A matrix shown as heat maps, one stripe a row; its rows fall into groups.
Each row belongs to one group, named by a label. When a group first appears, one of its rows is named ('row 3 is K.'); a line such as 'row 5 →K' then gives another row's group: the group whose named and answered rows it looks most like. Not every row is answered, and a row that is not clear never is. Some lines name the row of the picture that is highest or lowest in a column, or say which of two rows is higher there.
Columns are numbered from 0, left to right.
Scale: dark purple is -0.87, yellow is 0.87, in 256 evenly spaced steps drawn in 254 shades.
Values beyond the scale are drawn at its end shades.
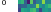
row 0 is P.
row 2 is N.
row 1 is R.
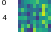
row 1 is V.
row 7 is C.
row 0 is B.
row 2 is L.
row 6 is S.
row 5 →V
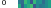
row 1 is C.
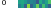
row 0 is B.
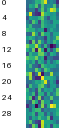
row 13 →N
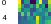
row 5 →R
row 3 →S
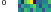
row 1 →N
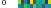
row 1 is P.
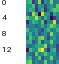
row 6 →V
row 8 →L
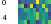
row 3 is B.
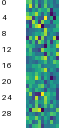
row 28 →V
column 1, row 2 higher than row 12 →No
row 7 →R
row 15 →R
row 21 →N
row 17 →B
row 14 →B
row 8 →B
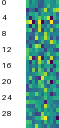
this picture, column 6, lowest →25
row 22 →R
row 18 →B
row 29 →B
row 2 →R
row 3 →S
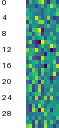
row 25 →N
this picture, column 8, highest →11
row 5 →N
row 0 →N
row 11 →V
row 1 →V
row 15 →S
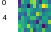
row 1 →V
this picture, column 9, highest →1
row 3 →R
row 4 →N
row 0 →N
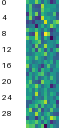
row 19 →L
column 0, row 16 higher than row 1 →Yes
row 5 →R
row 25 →B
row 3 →S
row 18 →N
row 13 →B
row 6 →V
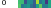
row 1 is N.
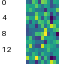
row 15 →V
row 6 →V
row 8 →B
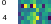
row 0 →N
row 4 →B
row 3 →N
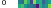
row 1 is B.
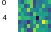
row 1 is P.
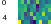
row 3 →P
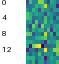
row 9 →B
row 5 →L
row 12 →R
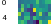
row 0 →R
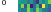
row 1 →L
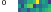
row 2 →R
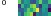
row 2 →B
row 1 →N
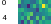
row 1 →V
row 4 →L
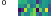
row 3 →N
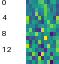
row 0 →N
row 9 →R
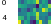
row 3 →B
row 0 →B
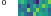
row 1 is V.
